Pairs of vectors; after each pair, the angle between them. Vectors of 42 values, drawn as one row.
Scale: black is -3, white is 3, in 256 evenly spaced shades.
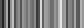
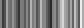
partly aligned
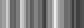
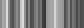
nearly parallel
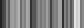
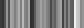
nearly parallel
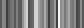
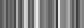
nearly parallel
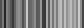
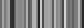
partly aligned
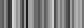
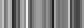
nearly opposite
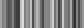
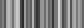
nearly opposite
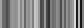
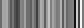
nearly opposite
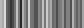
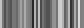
orthogonal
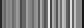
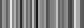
orthogonal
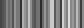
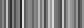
partly aligned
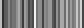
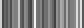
nearly parallel
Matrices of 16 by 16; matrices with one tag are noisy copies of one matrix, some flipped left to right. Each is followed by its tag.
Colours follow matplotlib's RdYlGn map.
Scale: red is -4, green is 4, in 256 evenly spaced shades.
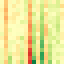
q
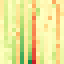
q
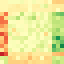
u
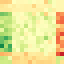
u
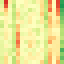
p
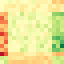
u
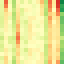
p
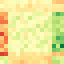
u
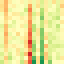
q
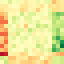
u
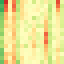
p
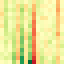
q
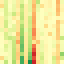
q
